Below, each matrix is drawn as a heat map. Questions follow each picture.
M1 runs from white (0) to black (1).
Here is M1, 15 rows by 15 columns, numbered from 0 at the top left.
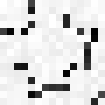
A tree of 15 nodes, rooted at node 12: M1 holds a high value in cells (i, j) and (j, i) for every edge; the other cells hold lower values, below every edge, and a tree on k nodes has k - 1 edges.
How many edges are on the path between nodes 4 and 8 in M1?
4
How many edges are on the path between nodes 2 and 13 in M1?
4
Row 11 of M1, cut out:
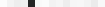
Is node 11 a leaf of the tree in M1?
yes
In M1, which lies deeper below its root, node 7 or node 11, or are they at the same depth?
node 11
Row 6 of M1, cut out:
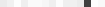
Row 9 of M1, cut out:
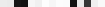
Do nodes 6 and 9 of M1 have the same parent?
yes
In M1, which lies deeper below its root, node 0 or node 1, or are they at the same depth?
the same depth
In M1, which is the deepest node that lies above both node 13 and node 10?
9
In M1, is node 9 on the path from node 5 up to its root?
yes
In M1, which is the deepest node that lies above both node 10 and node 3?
9
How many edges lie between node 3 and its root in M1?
2
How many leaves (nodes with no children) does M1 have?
10
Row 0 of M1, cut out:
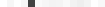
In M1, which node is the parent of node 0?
4
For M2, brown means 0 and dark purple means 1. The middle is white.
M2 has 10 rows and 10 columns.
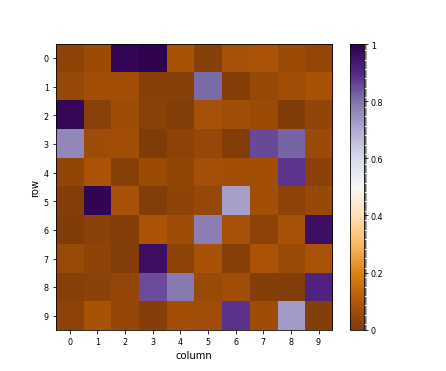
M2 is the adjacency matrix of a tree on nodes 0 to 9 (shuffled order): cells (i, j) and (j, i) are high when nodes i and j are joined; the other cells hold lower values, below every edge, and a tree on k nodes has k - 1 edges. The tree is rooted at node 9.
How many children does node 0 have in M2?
1
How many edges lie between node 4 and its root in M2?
2
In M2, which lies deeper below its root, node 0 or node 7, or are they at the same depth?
the same depth
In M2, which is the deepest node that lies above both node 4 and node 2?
8
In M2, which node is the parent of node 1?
5
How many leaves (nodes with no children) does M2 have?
4
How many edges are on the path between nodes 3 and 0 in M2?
1
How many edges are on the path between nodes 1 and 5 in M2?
1
